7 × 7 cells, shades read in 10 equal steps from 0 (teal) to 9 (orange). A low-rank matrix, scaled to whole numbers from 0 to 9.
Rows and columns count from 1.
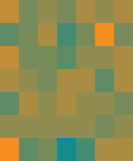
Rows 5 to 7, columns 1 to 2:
3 6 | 5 5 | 9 3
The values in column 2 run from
3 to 6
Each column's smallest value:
3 3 4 0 2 3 4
